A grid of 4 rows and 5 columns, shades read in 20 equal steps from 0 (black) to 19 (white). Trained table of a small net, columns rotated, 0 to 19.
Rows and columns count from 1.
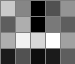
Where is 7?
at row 2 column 1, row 2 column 5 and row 4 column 5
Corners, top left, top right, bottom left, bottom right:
15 11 2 7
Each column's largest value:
15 18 16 19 12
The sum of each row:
42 36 78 18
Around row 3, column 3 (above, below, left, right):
0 1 18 19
